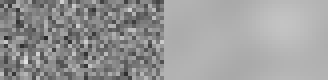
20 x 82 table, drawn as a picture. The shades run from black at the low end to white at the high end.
The table splits into one row of 2 panels. Panel 1,1: middling, fine-grained, strong in contrast. Panel 1,2: high, smooth, faint in contrast.
